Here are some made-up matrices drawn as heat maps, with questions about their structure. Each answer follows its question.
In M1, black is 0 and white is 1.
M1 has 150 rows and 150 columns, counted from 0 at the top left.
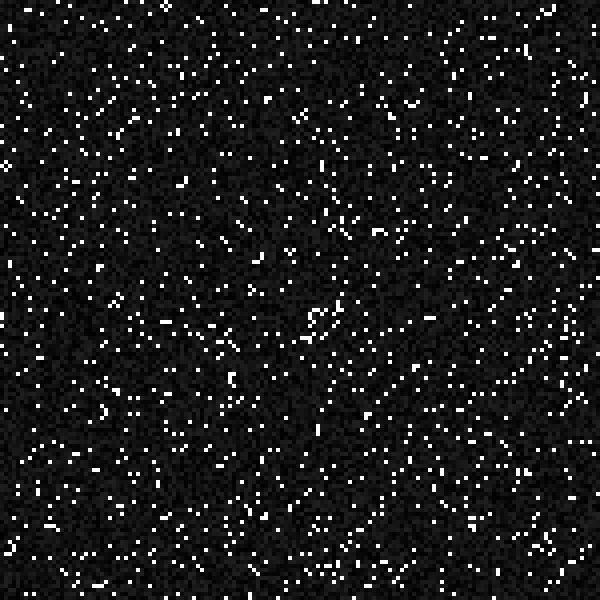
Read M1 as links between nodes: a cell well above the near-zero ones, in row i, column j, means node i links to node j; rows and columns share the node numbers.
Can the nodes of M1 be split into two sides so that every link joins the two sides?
yes
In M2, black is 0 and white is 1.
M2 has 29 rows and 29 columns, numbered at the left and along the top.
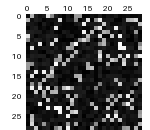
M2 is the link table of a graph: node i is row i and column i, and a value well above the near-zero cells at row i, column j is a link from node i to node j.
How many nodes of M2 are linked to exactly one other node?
0
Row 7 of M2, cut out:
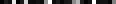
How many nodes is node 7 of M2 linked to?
8
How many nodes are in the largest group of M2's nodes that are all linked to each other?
3
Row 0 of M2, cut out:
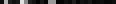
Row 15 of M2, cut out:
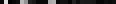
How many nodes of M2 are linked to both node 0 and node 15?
5
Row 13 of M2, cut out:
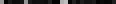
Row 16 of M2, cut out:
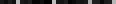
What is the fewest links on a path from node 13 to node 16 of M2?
1
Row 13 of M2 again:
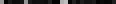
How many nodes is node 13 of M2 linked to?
4
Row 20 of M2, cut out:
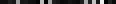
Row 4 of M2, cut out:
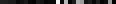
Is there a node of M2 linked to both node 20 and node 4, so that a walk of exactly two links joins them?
no
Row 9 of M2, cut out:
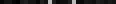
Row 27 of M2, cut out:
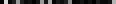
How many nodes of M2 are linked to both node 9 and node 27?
1
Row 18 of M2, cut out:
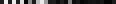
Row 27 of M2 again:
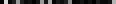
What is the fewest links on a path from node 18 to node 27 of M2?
2
